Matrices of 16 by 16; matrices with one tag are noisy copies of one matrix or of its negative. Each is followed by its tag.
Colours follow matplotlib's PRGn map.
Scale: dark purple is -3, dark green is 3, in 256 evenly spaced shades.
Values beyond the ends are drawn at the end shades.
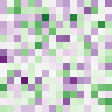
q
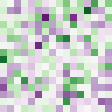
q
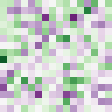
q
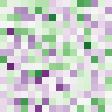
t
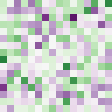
q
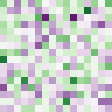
q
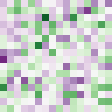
q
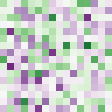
t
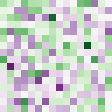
t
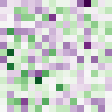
t
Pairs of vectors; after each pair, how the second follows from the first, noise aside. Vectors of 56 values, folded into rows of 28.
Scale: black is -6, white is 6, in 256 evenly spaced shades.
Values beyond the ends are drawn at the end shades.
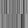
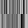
scaled up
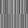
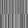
reversed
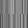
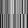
scaled up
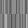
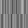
reversed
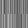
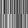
scaled up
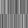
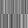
reversed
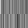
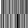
scaled up
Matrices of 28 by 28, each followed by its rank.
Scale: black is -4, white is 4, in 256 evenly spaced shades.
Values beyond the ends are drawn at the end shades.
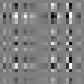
one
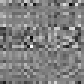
three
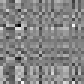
three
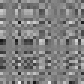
two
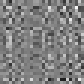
three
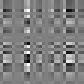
one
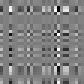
one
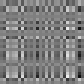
one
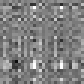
three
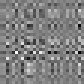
two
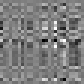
two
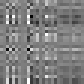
two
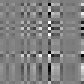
one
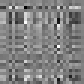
two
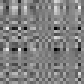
two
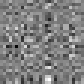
three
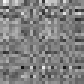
three
